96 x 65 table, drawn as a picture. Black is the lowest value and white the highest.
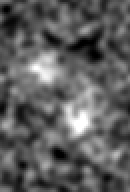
Ninth with the highest average: centre. Odd rows or columns: none. Bumps: two. Slope: none. Ninth with the lowest average: top right.
